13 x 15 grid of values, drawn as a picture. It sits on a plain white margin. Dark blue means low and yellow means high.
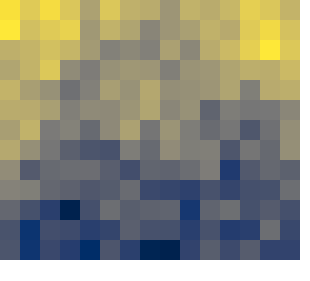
On average the colour sits 50% of the way up the scale. Values rise toward the top. No regular stripes run through it.
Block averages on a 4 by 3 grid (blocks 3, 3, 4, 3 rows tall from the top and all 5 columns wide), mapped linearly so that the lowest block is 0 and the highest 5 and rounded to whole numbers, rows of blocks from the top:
5 4 5 | 4 3 3 | 2 2 1 | 0 0 1
